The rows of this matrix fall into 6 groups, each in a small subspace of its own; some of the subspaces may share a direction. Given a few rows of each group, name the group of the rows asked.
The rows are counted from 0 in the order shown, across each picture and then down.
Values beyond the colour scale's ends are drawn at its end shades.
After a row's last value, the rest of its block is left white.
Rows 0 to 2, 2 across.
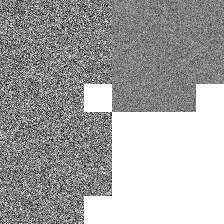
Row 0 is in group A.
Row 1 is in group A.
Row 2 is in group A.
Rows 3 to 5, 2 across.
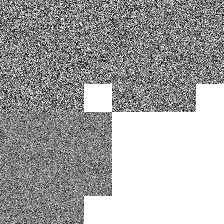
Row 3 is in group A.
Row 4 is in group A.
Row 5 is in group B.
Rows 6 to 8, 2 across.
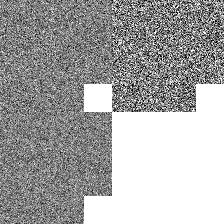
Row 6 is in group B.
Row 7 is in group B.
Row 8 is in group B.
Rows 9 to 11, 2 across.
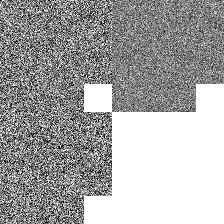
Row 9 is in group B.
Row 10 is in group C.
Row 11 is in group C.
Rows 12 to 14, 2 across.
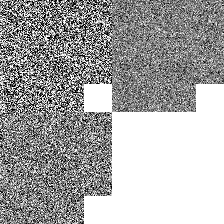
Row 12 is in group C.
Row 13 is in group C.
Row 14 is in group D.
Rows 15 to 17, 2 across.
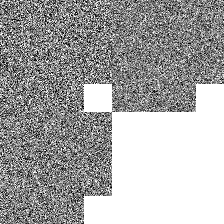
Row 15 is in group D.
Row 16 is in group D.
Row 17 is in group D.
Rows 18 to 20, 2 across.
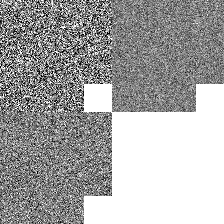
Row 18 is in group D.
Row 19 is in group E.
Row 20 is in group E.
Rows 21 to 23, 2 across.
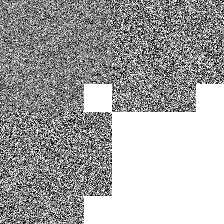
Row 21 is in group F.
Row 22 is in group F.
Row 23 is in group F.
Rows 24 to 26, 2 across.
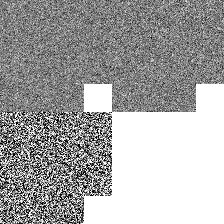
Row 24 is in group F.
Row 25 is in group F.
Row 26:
D
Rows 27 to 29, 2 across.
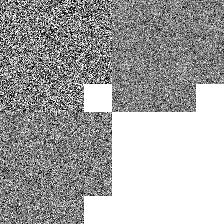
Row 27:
F
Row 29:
F
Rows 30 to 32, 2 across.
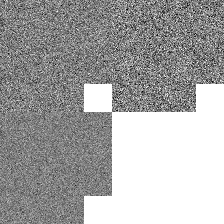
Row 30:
A
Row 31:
C
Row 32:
A
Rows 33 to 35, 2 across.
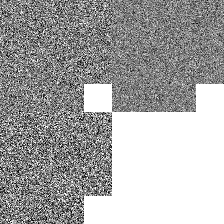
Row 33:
E
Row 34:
E
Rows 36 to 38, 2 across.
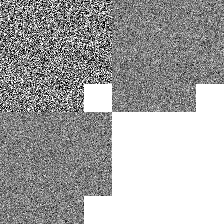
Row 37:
C
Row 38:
B
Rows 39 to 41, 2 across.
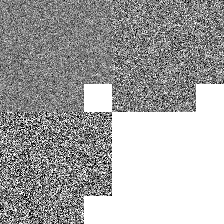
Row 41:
D
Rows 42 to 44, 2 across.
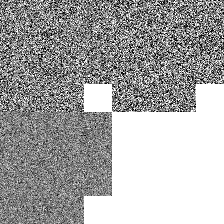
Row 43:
D
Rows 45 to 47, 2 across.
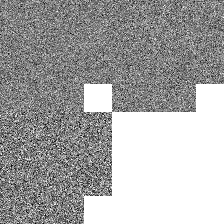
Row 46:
C
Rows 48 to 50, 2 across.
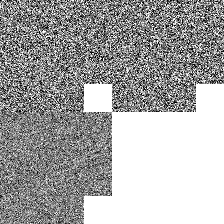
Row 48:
B
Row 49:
A
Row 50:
D
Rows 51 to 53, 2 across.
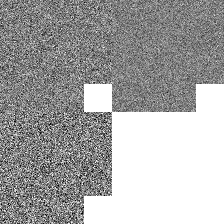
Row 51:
F
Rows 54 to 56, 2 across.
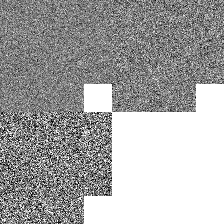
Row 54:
E
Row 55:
D
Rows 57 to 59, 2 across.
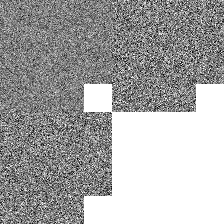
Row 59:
D
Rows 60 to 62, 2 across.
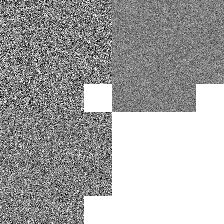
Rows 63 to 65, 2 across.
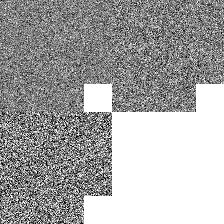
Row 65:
D
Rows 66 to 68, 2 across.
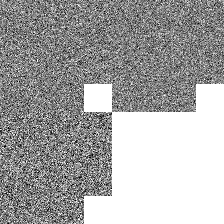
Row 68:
C
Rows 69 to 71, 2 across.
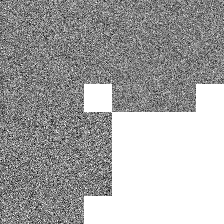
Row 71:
E
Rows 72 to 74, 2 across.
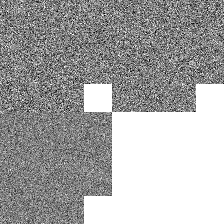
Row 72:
A
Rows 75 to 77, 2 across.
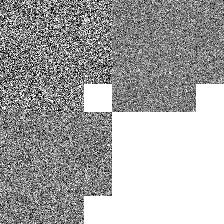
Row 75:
E
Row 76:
A
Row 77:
B
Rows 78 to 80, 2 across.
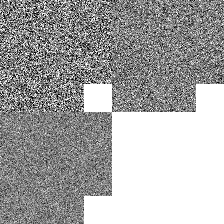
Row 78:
A
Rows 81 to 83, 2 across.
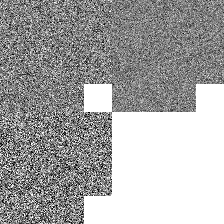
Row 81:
F
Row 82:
D
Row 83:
A
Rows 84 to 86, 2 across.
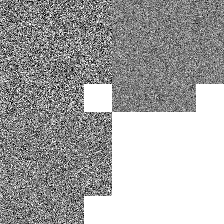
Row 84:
C
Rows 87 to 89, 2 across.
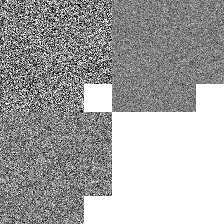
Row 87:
D
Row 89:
F
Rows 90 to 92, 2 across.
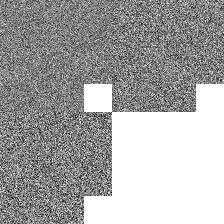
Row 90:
D
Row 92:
C
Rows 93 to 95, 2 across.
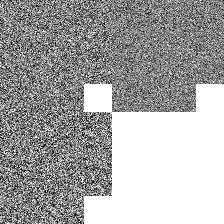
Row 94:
A
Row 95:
F
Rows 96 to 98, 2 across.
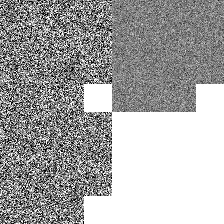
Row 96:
C
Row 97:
C
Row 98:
B
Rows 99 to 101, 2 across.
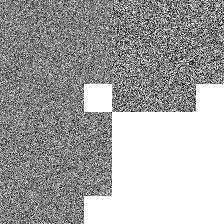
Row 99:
F
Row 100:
E
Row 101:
A
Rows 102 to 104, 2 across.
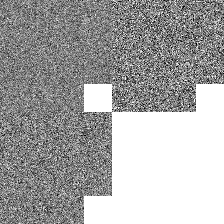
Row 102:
E
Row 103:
C
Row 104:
E
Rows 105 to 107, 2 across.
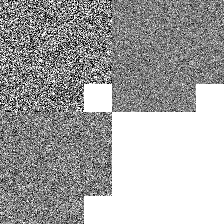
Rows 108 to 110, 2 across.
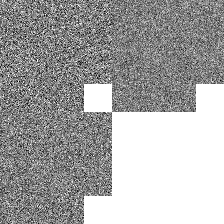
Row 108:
D
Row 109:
C
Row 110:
C
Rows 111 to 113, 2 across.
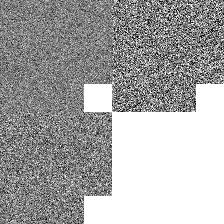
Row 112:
D
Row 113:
C
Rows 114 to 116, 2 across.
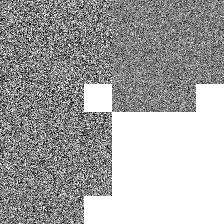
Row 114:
C
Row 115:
C
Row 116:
E
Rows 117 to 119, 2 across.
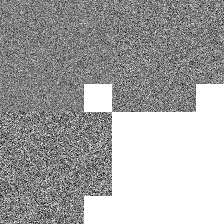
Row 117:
E
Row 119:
D
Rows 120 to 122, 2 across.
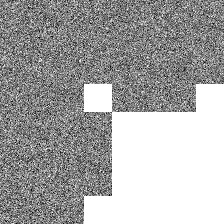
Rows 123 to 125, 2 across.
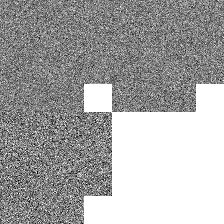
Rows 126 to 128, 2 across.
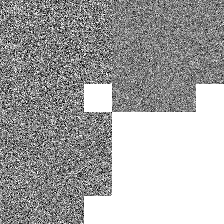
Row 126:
A
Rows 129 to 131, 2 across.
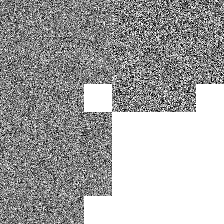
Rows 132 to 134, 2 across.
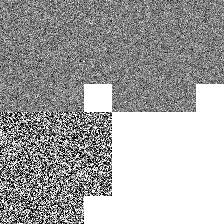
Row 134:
D
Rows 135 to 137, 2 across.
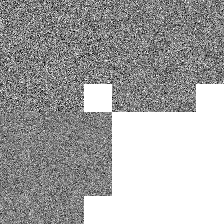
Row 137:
D
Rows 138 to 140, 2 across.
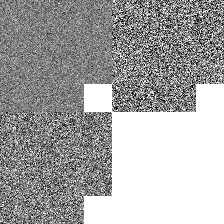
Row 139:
E
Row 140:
F
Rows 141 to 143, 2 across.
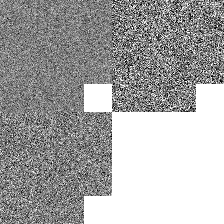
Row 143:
B
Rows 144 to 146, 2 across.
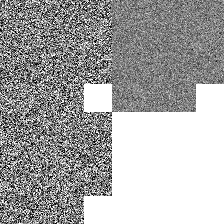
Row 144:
B
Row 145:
A
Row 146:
A
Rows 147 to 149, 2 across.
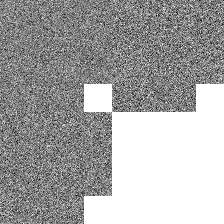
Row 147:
C
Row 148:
E
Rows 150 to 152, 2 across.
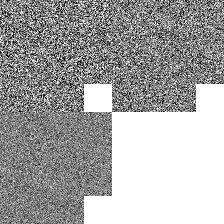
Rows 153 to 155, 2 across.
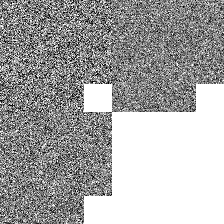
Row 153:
F
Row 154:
C
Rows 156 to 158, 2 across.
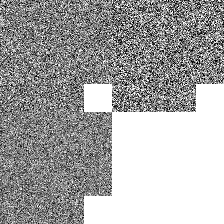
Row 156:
B
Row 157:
B
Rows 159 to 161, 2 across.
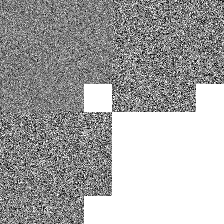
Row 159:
B
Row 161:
E
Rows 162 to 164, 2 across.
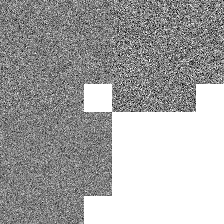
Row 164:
D
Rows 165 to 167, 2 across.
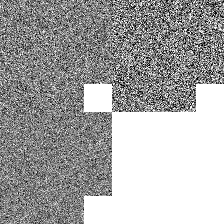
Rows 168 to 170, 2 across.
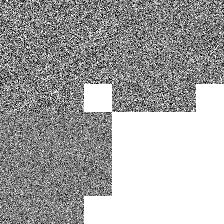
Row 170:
C
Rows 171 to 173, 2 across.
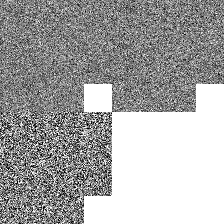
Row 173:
E
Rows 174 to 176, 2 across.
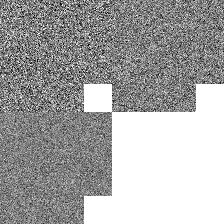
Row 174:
A
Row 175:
F
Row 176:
C
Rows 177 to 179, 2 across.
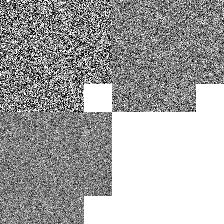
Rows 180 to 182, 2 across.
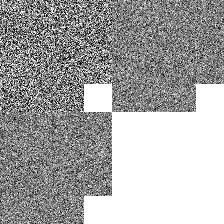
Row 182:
A
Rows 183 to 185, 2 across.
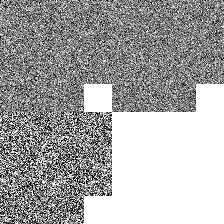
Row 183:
B
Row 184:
B
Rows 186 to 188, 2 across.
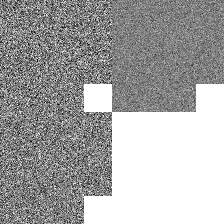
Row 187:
C
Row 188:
D
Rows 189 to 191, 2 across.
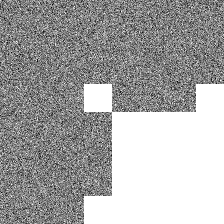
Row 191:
D
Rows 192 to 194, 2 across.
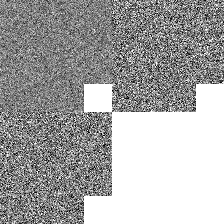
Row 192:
A
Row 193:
D
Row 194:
B
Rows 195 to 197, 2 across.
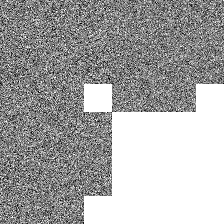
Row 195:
D
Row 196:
A
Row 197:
F
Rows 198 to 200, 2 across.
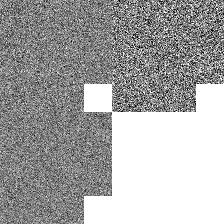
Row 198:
A
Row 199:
D
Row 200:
C
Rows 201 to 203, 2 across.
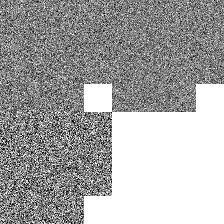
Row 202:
B
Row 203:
A
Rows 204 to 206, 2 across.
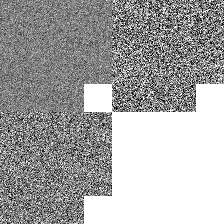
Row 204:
C
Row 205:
E
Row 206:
C
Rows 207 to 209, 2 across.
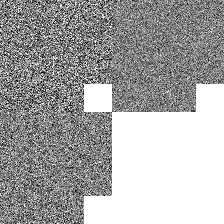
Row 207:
B
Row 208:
D
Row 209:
A
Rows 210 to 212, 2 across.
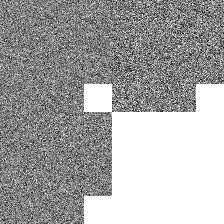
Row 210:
F
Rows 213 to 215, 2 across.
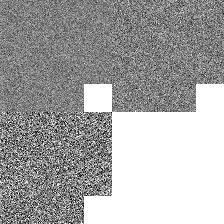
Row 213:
C
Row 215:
A
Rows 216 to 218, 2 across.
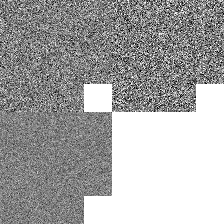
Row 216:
B
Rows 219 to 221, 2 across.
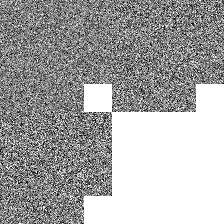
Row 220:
A
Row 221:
E
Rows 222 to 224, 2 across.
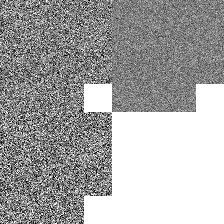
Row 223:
B
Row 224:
B
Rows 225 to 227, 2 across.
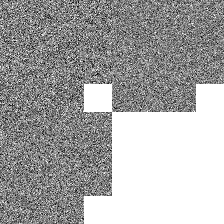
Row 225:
F
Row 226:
A
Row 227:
D
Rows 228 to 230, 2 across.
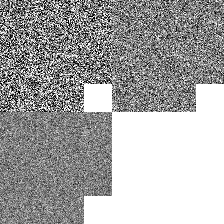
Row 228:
A
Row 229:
C
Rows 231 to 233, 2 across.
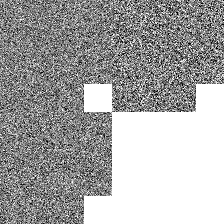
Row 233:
C
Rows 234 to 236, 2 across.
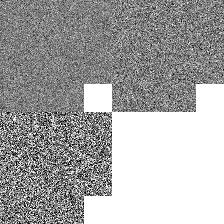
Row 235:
A
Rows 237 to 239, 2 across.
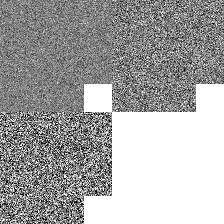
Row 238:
C
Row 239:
C
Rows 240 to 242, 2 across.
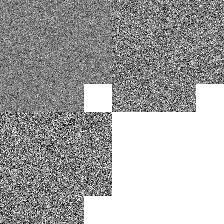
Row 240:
F
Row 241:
B
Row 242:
F
